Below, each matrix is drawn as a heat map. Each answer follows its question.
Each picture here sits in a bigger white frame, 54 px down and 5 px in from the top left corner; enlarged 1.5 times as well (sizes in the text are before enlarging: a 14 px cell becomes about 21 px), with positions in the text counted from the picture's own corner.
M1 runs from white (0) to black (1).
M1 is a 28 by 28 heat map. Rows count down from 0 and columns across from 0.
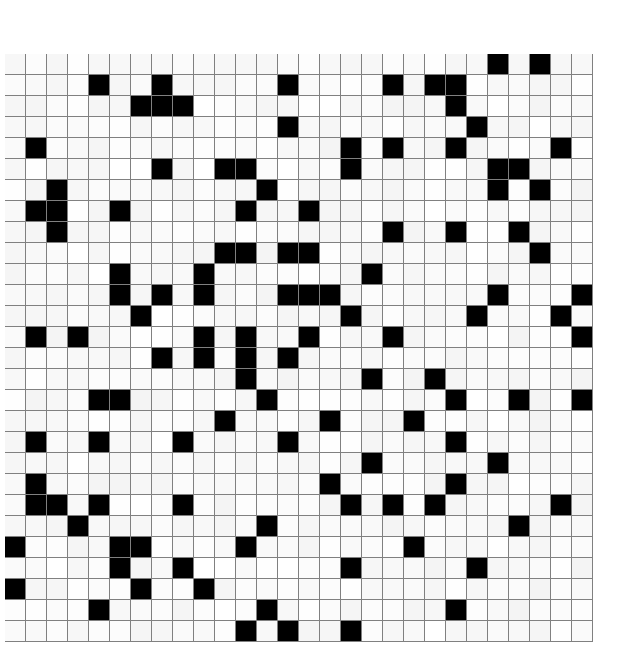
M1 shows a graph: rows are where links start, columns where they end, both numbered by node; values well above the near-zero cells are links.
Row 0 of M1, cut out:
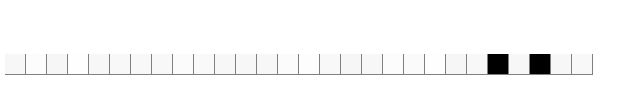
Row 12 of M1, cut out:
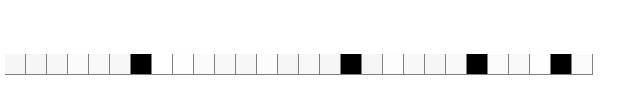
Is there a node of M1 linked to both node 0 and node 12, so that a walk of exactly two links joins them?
no
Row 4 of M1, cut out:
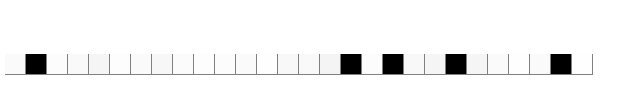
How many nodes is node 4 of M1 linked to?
5
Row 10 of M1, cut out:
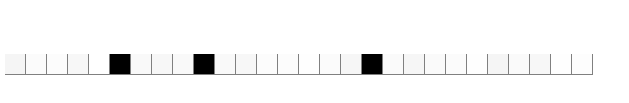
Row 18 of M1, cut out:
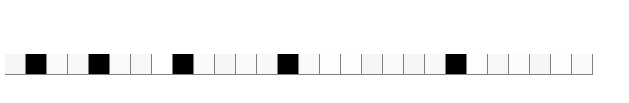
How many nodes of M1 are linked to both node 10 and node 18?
0
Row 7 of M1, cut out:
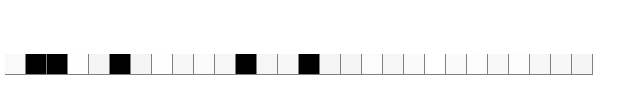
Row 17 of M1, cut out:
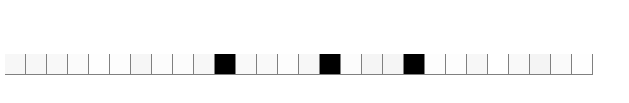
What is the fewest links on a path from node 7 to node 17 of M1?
3
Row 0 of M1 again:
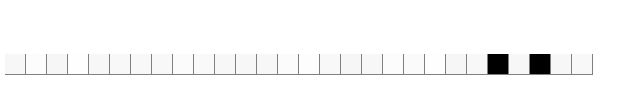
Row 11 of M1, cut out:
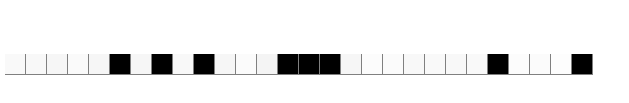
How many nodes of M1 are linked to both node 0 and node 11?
1
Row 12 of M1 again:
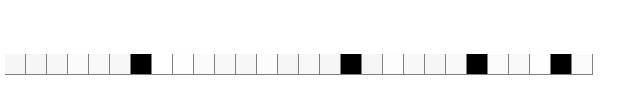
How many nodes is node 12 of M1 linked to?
4
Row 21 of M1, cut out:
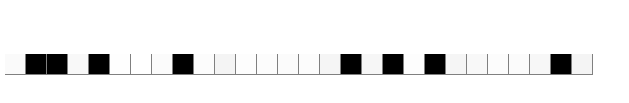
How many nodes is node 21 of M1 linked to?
8
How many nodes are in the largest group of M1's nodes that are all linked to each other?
4
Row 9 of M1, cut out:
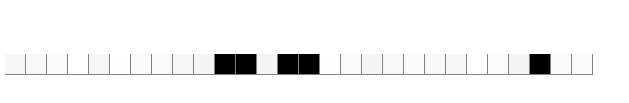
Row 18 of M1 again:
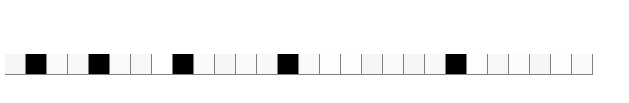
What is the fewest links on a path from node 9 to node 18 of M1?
2
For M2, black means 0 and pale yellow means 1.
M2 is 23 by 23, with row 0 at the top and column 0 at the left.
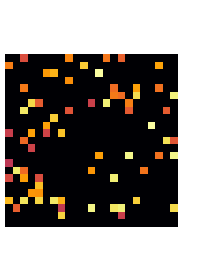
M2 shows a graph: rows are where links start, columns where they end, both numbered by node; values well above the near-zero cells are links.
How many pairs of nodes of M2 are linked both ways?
3
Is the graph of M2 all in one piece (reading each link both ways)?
yes
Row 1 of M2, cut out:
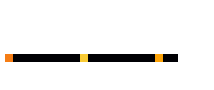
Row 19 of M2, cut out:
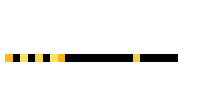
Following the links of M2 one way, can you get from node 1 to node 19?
no
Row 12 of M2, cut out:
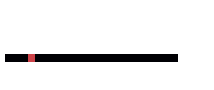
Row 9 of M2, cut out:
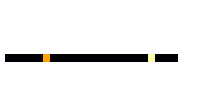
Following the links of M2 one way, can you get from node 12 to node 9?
no
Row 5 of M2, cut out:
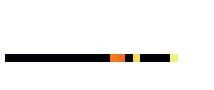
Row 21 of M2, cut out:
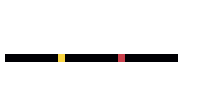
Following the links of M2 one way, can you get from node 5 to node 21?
yes
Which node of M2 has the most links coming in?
node 2
